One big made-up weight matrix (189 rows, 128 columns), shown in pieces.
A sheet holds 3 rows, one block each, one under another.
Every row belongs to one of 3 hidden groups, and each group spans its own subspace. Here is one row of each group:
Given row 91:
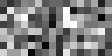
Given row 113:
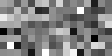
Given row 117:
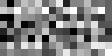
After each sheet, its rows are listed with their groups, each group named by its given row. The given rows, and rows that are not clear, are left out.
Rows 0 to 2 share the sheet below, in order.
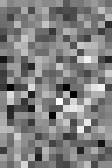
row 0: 117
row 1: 91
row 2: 117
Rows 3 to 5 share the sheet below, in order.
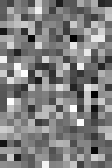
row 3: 91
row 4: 113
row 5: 113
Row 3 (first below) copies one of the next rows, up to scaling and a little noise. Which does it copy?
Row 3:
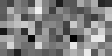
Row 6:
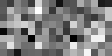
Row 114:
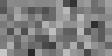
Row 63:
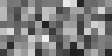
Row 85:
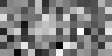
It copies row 6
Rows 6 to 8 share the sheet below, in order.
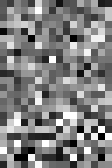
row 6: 91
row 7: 117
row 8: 117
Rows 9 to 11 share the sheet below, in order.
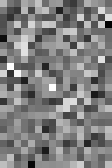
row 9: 117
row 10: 91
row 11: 91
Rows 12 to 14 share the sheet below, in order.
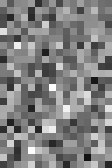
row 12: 113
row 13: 91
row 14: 91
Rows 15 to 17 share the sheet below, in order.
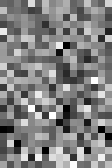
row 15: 91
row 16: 91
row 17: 117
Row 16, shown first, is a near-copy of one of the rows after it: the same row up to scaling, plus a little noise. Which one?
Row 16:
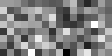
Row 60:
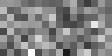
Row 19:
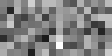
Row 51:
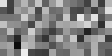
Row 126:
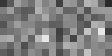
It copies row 60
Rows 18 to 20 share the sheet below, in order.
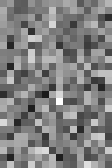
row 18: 91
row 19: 91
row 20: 91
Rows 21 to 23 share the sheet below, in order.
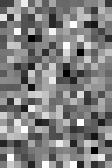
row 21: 91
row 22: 91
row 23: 113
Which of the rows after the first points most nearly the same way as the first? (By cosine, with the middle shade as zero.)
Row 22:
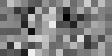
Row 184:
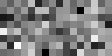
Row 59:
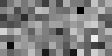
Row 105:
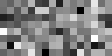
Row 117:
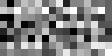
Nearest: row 59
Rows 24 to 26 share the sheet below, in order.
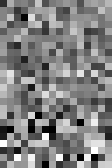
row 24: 113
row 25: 117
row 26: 113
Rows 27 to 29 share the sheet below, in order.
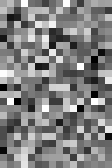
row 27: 117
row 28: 113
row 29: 117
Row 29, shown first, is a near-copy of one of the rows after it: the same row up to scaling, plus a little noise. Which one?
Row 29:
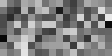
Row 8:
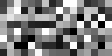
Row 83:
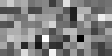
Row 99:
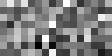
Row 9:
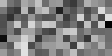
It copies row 9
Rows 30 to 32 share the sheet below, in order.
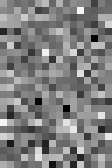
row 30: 113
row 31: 117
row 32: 117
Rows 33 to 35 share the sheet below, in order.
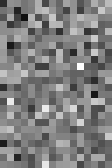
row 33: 113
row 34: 113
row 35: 113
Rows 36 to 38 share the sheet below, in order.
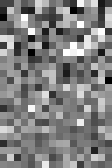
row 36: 91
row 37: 91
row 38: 113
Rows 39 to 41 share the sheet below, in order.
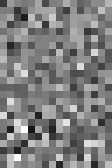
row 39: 113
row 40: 113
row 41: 113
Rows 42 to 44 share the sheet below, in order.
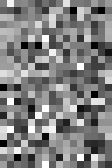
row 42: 117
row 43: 113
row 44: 113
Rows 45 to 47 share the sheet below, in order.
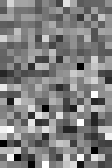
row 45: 117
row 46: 113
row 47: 113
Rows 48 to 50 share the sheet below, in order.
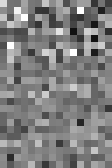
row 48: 113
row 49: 117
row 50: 113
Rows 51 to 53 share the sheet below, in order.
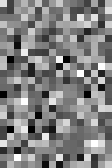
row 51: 91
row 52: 117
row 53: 113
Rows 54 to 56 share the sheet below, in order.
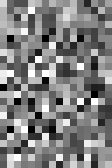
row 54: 91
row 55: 113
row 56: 113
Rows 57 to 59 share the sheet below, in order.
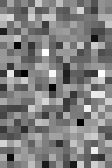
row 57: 113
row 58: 91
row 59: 113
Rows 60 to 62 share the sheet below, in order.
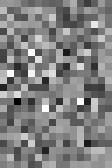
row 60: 91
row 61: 113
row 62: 91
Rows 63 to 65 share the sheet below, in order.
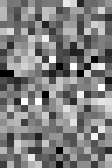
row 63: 91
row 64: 117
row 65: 117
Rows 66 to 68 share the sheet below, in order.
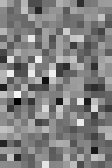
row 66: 91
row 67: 113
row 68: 113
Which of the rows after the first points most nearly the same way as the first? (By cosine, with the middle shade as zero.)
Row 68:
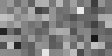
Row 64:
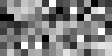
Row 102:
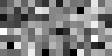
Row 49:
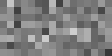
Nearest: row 49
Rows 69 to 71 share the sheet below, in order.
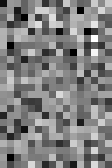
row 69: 113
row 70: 117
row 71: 113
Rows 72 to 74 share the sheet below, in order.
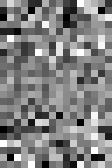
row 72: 91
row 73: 117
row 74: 113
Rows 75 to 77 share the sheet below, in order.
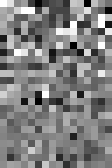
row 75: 91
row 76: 117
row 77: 91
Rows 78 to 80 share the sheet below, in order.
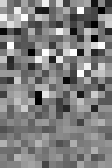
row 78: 113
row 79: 117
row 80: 113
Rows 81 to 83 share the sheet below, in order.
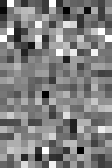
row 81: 117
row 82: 117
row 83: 117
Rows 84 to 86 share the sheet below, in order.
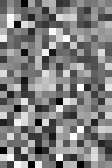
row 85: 91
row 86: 91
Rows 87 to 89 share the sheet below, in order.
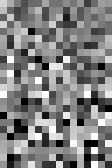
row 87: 91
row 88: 117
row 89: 113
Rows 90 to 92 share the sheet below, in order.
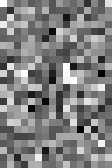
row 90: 91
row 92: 117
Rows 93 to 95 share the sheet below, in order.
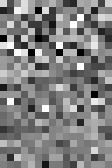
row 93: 91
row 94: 113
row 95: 113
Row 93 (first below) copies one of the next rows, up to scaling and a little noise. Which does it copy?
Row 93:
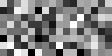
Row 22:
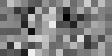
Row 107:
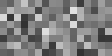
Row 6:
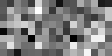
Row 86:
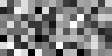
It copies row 86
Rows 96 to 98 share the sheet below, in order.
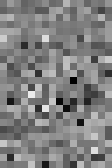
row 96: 117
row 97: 91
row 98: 113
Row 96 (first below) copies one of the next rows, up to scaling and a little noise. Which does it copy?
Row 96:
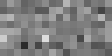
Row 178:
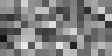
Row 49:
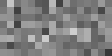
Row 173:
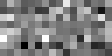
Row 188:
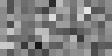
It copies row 173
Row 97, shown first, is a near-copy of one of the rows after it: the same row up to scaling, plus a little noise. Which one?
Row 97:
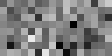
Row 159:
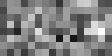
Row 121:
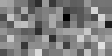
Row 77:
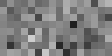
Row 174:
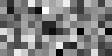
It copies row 77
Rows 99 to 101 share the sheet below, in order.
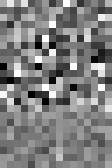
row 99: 117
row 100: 117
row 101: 91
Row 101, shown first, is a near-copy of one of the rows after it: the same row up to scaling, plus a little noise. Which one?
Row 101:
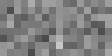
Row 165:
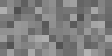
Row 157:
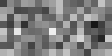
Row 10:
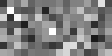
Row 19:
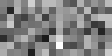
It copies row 19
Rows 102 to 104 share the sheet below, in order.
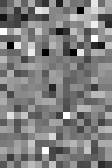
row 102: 113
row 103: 91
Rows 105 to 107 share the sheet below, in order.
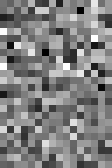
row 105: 113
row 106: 117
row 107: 91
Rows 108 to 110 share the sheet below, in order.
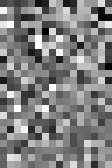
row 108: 117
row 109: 91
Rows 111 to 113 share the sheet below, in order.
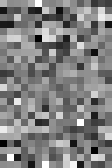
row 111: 117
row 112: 113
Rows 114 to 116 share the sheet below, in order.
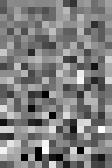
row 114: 91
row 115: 91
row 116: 117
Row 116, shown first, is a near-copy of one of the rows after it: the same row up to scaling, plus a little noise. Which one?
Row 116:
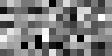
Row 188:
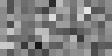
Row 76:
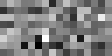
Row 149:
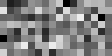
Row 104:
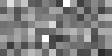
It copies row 76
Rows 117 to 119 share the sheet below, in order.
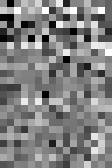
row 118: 117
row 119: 91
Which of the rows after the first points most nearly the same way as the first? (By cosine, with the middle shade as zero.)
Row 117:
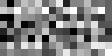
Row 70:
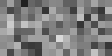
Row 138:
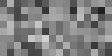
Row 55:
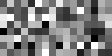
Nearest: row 55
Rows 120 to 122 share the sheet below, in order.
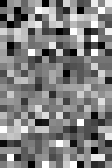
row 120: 113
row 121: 91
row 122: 113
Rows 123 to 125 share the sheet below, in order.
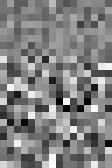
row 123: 117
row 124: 91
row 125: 91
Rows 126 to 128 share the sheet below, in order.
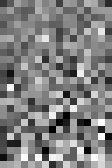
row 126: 91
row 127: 117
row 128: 117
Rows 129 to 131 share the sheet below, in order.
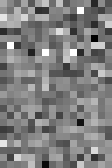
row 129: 113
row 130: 117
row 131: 113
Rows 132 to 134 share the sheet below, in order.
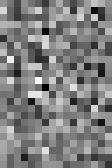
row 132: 117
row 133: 117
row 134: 117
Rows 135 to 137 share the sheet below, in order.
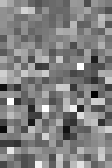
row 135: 91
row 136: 113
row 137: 91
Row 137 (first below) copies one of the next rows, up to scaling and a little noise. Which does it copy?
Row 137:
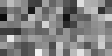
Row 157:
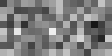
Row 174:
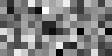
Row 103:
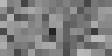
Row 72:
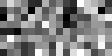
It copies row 72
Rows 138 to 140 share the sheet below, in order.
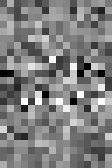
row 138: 117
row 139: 117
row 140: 91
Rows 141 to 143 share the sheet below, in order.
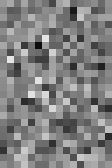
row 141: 117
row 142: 117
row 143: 117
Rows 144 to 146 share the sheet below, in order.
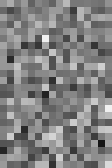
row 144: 117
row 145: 117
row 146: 91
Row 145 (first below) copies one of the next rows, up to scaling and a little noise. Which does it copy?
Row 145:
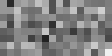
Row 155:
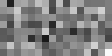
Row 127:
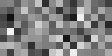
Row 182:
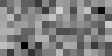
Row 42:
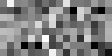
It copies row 155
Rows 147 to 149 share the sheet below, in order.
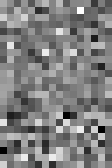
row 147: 113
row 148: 117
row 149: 117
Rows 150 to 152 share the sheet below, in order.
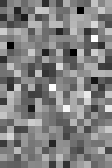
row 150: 113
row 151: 91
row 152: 91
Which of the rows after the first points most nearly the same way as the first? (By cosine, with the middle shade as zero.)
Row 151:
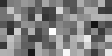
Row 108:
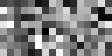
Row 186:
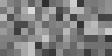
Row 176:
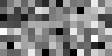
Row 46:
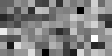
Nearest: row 108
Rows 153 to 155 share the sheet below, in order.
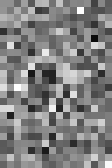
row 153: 113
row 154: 91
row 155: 117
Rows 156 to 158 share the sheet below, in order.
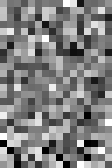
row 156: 91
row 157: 91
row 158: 91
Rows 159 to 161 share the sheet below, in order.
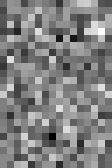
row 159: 91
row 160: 117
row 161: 91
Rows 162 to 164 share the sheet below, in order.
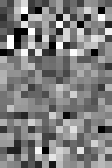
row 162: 91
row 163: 91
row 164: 117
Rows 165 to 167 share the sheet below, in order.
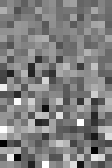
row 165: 91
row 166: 113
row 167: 113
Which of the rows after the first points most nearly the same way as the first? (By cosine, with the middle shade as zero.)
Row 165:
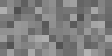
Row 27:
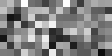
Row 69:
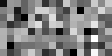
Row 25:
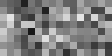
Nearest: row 69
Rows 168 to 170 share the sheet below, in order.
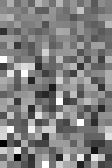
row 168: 113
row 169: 91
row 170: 113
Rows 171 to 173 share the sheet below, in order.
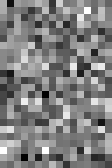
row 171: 117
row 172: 117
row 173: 117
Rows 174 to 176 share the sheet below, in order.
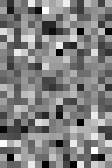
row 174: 91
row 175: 91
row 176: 113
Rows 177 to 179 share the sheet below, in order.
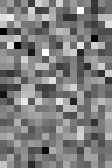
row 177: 113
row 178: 117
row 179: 91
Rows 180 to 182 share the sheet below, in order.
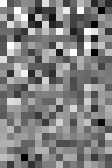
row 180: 113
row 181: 113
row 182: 117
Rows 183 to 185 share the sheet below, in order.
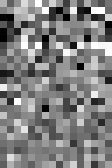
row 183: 117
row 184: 113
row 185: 113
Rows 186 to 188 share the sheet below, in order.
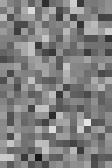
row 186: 91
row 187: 91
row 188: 117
